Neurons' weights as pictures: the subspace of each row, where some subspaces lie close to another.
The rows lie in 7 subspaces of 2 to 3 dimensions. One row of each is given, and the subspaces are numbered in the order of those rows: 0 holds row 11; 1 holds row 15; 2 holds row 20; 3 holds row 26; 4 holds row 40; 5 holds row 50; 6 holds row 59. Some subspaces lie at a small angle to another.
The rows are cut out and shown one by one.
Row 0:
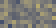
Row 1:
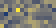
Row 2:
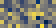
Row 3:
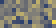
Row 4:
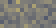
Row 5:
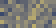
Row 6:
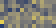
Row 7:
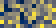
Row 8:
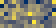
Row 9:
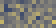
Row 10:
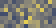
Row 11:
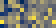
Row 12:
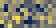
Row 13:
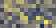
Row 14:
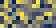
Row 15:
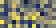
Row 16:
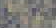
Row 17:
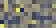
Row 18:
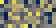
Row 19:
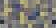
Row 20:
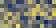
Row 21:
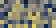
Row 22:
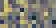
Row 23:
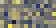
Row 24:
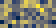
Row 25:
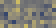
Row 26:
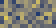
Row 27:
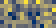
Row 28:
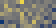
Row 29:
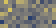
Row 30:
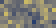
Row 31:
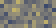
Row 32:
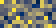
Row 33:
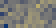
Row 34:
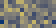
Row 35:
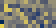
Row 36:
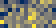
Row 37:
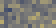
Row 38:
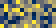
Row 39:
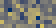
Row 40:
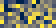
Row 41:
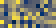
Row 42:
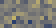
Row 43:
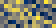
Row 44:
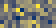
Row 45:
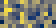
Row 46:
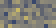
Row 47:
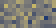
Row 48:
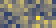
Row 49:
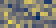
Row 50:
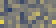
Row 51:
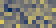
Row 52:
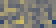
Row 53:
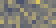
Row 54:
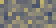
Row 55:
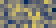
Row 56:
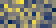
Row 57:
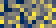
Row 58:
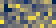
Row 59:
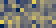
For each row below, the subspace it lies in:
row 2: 2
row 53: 0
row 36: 6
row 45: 5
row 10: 6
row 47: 3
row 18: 3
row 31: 0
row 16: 2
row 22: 0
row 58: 4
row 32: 3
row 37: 4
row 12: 6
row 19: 5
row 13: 2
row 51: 2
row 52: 3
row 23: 1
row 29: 6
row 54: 3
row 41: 1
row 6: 6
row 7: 5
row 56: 5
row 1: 6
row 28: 5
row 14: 3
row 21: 0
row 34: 0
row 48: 2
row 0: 1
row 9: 4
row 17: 6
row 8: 2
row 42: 3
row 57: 5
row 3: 3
